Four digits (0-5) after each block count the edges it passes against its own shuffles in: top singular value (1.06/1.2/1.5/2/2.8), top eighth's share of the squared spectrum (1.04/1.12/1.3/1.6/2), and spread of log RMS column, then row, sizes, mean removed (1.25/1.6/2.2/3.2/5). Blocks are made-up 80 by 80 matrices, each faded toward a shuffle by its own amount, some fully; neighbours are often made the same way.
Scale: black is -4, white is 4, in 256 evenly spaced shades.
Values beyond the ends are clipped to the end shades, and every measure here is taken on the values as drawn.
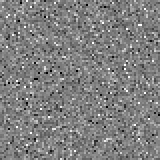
0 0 0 0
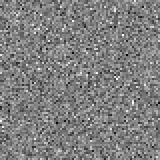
1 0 0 0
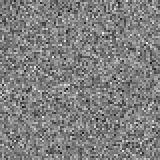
0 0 0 0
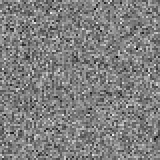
1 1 0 0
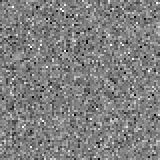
2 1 0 0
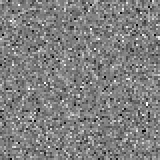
1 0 0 0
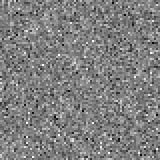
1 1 0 0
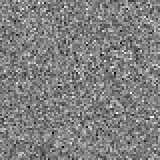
0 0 0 0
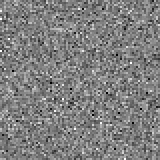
0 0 0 0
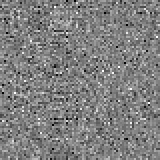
4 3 1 1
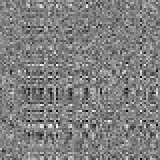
5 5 3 3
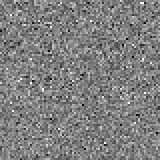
3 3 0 1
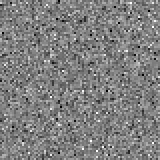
2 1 0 0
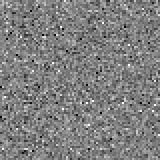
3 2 0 0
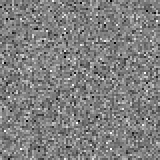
2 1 0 0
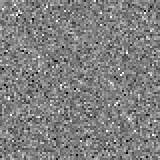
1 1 0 0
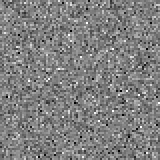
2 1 0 0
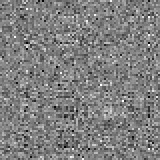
4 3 2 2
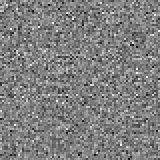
3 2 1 1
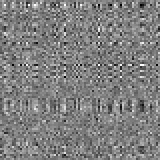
5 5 3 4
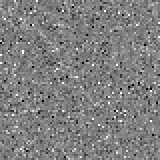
1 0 0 1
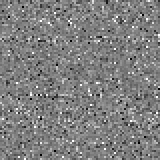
1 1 0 2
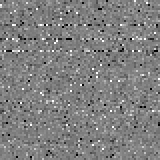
2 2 0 2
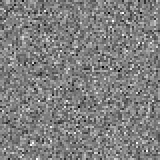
0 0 0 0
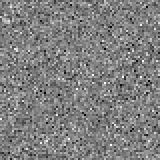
0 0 0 0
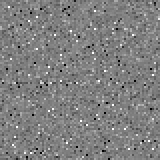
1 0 0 0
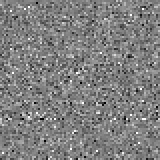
1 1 0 2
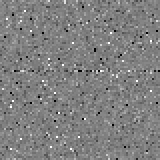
2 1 0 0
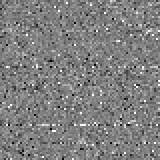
2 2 0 2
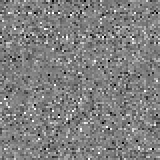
1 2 0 2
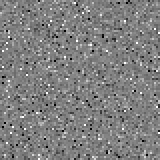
0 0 0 0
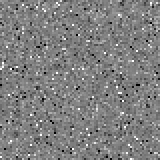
2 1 0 0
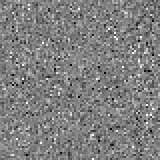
0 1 2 0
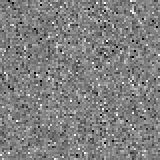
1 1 2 0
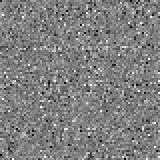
1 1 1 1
